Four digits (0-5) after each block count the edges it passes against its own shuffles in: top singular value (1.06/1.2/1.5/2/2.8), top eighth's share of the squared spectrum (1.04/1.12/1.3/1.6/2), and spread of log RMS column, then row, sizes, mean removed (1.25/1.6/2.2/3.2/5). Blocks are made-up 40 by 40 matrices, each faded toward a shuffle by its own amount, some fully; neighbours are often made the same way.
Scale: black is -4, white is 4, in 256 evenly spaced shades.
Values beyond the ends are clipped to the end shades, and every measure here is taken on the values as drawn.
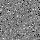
0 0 0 0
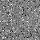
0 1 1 0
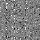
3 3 2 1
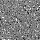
0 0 0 0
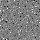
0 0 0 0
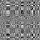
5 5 3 3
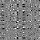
4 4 2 2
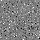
2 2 0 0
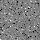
0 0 0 0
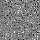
3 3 1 1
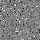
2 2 0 0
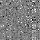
3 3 2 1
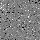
1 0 0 0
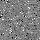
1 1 0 0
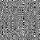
3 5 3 2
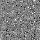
2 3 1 0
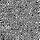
2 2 1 0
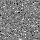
0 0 0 0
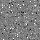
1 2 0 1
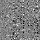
2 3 2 0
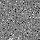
1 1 0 0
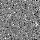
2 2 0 0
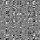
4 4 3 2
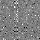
3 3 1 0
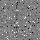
1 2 1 0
